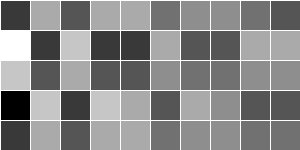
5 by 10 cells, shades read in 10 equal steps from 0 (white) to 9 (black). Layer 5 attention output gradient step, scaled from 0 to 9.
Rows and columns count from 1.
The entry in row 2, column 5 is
7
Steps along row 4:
down up down up up down up up same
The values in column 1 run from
0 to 9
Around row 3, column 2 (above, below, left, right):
7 2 2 3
